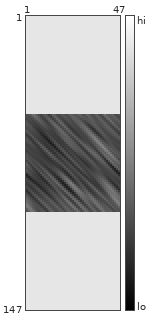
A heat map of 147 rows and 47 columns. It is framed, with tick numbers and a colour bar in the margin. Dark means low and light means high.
The table splits into 3 rows of 1 panel. Panel 1,1: very high, flat. Panel 2,1: low, slanting down to the right. Panel 3,1: very high, flat.
